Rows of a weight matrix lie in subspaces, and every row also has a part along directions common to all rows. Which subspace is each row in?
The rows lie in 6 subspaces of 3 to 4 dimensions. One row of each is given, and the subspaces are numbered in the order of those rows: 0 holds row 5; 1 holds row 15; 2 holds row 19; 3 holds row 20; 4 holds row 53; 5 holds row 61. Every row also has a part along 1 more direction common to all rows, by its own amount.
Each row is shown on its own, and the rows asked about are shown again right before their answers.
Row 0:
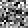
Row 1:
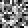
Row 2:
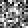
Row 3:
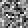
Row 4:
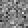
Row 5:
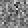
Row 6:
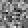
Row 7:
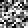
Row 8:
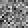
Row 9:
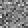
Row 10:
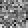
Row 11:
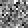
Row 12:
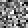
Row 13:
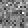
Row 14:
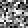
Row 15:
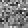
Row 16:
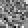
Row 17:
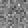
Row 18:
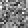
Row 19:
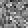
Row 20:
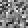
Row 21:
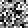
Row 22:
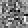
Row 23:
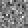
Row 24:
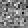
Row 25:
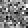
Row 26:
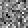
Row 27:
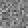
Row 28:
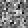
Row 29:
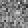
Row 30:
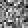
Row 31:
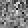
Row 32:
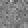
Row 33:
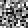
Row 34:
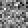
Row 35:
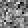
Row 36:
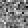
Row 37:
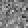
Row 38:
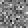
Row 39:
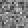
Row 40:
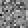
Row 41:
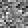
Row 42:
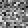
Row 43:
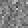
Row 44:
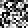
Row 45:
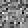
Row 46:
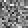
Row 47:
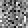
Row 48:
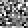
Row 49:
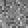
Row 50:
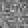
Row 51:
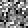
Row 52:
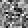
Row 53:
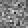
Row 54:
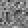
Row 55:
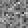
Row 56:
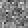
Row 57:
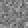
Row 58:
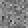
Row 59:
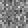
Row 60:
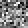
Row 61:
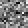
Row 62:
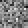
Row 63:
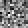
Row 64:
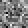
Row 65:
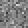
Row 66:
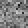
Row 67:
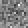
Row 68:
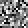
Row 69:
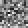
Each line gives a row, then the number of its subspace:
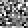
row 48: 0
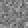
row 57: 1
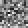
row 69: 4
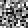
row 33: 4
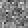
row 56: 5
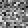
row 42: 2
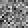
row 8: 0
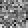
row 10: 1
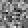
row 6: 5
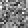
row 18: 1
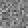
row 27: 2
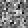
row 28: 2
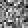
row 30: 1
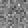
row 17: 4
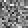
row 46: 1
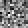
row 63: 4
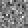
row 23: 4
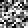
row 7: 1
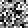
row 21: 2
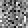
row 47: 3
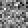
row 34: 3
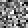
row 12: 4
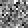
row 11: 0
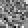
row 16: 5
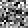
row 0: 5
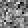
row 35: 1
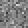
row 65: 3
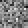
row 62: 1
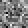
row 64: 5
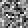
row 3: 5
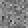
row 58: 2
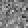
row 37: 3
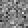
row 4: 3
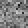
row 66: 4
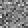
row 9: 0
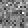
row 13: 1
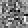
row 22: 3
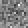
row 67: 4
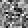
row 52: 5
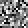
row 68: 0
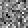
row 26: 5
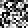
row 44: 2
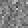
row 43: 0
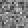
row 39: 5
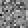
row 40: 1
